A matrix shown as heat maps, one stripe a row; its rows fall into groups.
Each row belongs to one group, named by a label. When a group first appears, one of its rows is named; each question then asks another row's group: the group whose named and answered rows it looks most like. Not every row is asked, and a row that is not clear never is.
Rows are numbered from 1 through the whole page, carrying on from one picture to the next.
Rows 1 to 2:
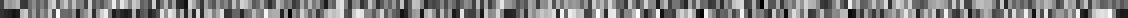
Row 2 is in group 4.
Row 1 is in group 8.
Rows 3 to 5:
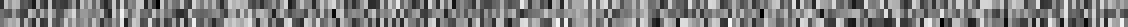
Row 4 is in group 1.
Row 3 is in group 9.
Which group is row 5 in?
9
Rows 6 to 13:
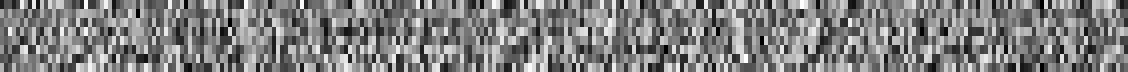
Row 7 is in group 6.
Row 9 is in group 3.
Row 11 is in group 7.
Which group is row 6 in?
4
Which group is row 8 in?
8
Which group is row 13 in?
6
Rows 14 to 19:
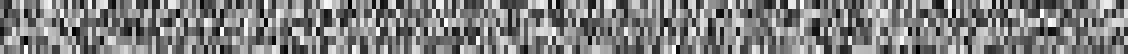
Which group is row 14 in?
4
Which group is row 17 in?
4
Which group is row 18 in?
8
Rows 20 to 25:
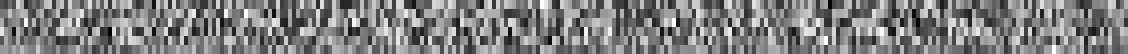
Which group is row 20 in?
3
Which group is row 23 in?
3
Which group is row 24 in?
9
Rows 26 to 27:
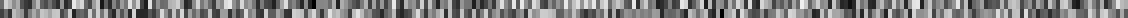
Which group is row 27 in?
4
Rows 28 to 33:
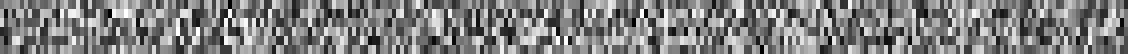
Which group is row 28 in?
8
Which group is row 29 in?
3
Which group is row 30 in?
6
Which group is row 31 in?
4
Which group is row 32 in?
9
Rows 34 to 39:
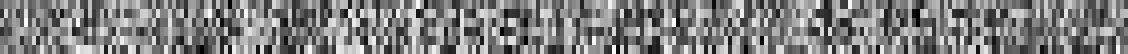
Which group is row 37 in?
4
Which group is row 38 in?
1
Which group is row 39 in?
6
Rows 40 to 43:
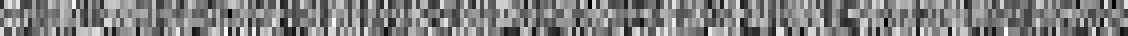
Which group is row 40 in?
8
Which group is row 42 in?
8
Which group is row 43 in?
6
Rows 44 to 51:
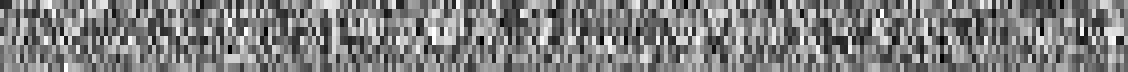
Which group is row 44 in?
4
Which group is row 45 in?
6
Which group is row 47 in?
7
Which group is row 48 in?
3
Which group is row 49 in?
8
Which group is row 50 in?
9
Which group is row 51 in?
7
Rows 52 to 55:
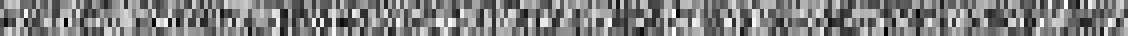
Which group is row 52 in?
9
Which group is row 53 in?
1
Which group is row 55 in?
8
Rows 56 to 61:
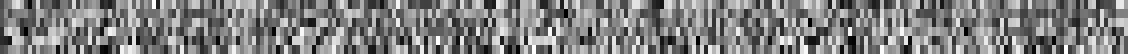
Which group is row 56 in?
9
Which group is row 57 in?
6
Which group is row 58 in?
9
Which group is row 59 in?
8
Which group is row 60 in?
4
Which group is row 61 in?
9
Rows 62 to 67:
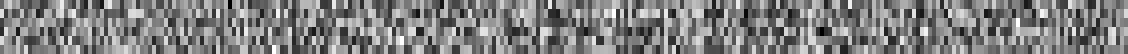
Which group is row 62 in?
8
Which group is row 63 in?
3
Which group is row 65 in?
7
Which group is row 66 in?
3
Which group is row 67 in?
8
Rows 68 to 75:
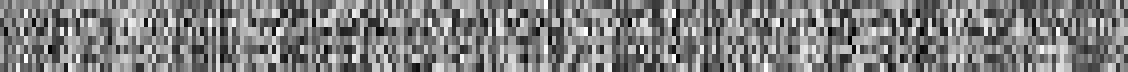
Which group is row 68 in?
6
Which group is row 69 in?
1
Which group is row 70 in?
9
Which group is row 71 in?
3
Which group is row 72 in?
1
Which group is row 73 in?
3
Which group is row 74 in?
1
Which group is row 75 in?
3
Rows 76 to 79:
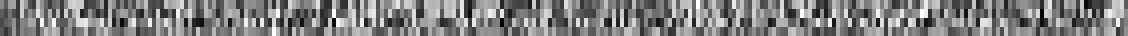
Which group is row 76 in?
7
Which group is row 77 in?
7
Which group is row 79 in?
4
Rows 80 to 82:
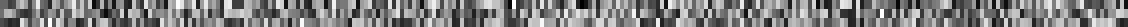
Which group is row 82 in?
4
